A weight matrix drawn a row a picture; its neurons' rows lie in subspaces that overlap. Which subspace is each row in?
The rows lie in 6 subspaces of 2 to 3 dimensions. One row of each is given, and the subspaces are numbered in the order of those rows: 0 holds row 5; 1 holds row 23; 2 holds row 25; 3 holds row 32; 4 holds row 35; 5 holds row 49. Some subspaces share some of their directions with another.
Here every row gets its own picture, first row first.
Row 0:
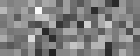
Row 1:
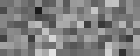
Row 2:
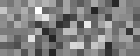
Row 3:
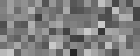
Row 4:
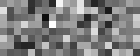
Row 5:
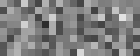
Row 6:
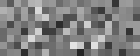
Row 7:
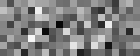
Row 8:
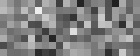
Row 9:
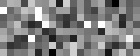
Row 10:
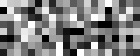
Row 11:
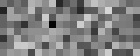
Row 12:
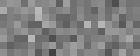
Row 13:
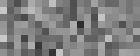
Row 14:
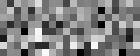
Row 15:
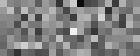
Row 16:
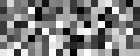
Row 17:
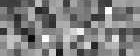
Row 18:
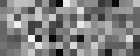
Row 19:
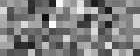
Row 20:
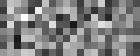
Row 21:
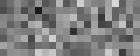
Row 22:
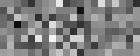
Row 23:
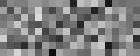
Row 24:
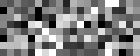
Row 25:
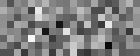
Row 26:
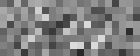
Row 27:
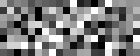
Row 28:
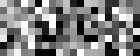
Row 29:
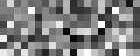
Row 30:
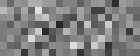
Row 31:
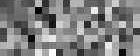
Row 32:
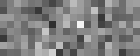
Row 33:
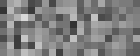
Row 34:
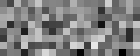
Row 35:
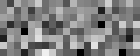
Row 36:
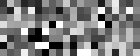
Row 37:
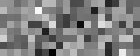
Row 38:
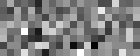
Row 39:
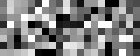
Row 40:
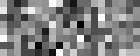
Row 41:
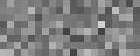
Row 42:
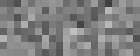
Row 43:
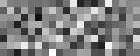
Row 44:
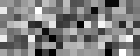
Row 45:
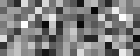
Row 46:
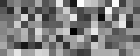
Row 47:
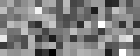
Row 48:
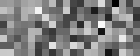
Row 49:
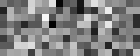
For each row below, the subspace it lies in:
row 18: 3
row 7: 2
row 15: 1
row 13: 3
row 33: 3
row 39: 3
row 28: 0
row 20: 3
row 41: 2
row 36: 4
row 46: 1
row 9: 0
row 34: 4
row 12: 0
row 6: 4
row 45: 0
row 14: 4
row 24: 5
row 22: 3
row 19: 5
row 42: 0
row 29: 2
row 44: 5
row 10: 0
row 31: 0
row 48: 2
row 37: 3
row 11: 5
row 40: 3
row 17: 0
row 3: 2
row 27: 1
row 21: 1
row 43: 1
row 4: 5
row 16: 2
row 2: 4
